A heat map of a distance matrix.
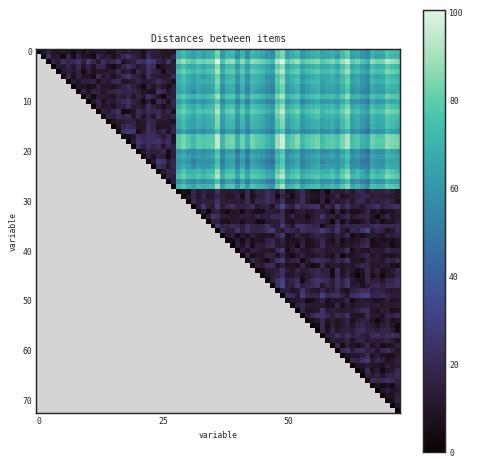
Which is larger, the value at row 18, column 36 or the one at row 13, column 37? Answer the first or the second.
the first
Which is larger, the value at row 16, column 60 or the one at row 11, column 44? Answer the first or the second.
the second
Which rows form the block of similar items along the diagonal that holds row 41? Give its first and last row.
28 to 72
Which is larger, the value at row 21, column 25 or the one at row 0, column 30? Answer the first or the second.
the second
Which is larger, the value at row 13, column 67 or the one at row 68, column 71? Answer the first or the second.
the first
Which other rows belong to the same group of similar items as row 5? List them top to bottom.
0, 1, 2, 3, 4, 6, 7, 8, 9, 10, 11, 12, 13, 14, 15, 16, 17, 18, 19, 20, 21, 22, 23, 24, 25, 26, 27
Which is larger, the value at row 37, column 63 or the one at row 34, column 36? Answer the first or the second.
the second
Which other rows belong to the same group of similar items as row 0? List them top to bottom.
1, 2, 3, 4, 5, 6, 7, 8, 9, 10, 11, 12, 13, 14, 15, 16, 17, 18, 19, 20, 21, 22, 23, 24, 25, 26, 27
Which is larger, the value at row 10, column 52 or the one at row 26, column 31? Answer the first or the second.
the first
